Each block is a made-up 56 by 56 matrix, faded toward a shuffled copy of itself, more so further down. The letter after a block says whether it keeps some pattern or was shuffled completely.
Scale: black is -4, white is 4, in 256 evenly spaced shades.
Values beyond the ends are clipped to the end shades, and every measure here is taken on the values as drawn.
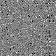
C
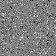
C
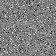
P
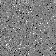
C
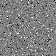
P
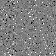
C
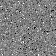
P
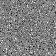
C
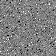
P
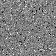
P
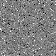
C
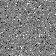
C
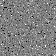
P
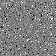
C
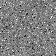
P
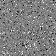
C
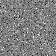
P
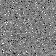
P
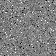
P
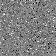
P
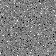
P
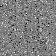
C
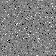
C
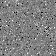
P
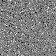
C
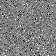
P
